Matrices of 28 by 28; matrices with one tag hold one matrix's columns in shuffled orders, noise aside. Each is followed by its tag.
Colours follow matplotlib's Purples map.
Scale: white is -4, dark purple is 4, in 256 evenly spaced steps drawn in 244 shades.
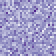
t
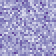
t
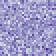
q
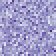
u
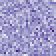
u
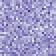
t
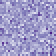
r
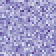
u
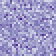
q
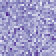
r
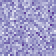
t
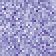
t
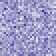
t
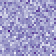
u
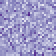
r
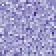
r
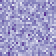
r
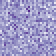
t
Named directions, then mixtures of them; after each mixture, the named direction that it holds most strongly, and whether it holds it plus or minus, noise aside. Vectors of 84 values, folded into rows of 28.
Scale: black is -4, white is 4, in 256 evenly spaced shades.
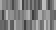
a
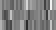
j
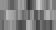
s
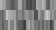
s, plus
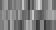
s, plus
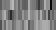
j, minus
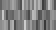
a, minus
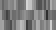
s, minus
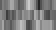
s, minus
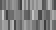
a, minus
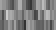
s, plus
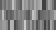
a, minus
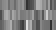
s, plus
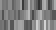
a, plus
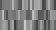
a, minus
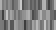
a, plus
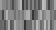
a, plus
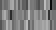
j, minus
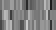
j, minus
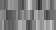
s, minus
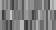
j, plus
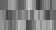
s, minus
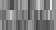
s, plus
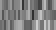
a, plus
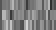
j, minus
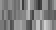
s, minus
